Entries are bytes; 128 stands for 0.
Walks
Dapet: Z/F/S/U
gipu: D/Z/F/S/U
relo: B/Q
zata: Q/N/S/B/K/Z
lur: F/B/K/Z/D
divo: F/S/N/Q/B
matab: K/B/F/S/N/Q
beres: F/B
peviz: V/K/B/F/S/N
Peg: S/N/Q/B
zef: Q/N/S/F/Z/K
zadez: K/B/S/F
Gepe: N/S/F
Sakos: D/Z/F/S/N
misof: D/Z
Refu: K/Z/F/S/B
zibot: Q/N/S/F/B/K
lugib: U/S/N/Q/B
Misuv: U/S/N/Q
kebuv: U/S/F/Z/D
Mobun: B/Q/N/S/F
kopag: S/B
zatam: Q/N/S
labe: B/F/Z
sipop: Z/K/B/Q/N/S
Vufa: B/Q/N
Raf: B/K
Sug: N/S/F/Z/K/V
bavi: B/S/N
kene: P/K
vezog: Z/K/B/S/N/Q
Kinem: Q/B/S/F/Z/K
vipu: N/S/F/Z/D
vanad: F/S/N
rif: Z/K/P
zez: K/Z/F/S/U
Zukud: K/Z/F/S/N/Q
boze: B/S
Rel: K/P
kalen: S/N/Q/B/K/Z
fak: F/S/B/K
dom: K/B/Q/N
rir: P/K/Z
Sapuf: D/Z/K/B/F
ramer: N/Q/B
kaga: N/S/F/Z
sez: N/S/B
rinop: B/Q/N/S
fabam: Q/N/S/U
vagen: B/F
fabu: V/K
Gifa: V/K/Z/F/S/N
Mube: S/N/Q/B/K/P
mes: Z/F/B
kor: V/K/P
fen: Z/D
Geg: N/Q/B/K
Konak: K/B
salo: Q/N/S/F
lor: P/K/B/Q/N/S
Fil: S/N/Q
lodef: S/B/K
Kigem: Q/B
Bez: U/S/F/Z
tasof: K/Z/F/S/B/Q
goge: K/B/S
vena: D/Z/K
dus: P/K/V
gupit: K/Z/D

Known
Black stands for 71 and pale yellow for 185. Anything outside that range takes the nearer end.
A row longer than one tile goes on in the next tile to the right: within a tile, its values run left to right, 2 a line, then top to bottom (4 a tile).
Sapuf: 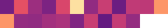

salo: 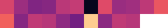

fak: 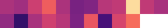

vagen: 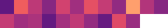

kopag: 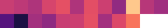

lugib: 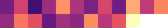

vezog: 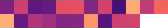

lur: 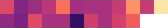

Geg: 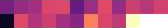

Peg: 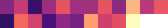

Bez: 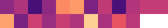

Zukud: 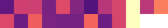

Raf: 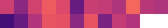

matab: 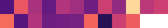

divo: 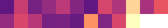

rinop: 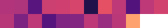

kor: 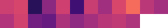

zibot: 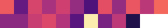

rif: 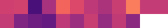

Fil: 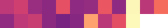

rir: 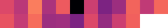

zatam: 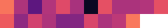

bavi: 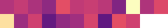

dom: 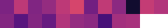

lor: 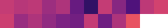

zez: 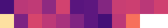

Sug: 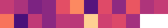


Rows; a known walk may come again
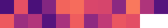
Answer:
labe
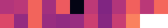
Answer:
rir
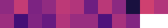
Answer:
dom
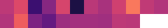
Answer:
kor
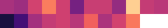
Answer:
lodef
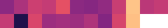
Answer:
Refu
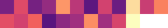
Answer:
Misuv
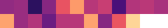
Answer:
Kinem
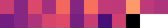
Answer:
beres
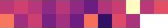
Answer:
vanad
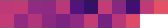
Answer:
lor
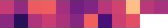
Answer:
fak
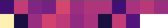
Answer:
goge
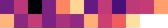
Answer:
kebuv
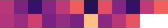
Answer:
Mobun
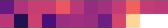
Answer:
tasof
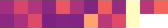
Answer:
Fil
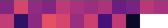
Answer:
Konak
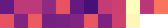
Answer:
Zukud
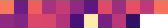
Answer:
zibot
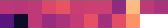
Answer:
kopag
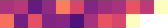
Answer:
gupit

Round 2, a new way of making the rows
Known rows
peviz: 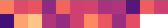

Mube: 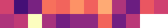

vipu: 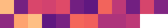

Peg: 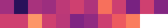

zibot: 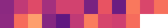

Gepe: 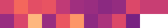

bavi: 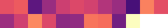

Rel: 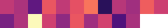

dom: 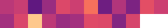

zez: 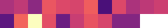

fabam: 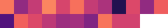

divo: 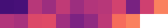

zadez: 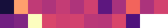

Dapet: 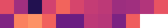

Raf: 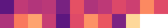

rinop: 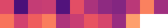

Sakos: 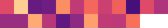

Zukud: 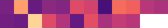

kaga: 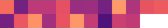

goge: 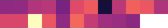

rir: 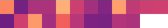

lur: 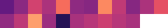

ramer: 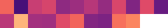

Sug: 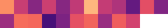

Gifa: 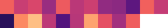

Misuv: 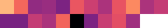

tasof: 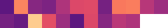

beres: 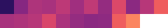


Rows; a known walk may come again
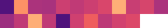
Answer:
vena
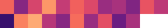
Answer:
kor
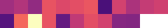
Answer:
zez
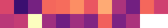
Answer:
Mube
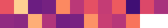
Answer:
Sakos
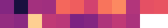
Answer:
kalen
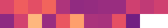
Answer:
Gepe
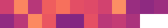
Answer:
gipu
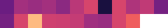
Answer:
Konak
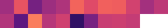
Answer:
Fil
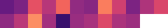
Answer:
lur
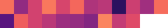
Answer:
fabam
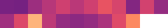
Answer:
kopag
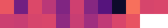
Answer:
zatam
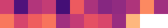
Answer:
rinop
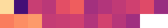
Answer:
lor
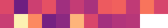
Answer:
Geg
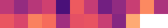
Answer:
boze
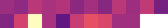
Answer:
gupit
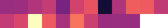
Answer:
goge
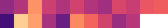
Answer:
fabu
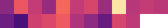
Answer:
misof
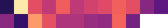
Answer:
Sapuf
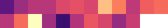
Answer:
lodef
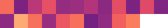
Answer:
sez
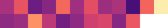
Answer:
vanad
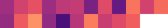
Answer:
zibot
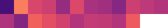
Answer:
vagen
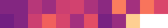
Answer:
labe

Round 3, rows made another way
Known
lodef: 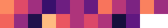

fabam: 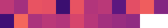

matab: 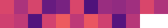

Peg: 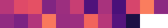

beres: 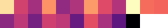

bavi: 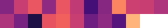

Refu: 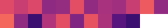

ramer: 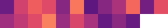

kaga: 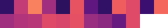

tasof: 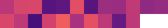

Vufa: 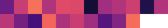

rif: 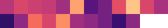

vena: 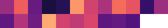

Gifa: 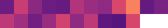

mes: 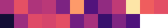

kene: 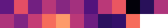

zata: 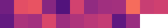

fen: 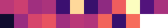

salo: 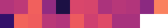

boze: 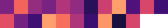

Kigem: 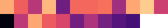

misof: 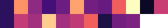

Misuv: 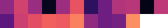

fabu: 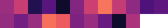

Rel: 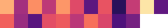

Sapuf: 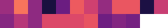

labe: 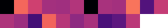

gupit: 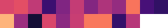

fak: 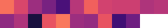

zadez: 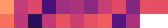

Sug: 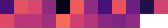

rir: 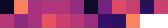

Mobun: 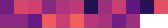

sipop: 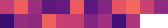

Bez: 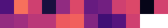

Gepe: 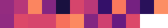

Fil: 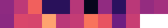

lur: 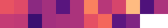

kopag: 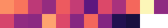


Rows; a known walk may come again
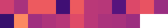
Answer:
fabam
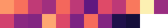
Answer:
kopag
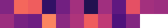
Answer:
kalen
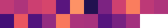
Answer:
Dapet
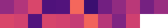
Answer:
Zukud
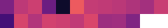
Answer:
zef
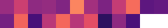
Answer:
gipu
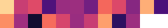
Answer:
goge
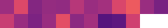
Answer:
peviz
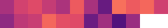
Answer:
sez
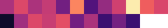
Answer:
mes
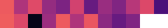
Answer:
zez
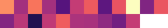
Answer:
vanad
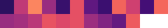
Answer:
kaga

